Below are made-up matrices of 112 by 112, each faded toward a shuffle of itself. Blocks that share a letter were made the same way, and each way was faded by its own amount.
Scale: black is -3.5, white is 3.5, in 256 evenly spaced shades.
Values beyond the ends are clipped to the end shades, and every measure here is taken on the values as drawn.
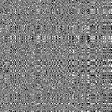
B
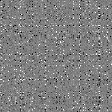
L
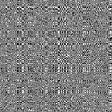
B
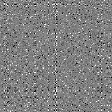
L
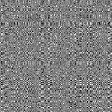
B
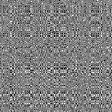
B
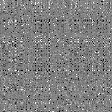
L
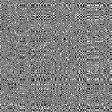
B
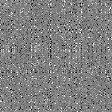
L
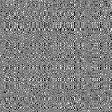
B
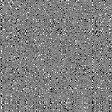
L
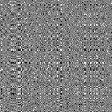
B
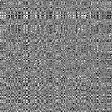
B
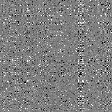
L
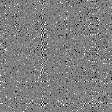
L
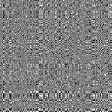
B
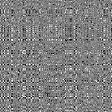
B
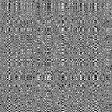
B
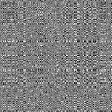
B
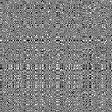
B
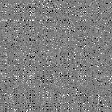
L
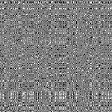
B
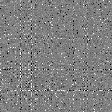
L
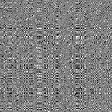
B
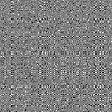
B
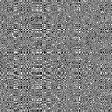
B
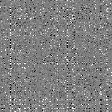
L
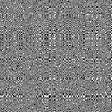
B
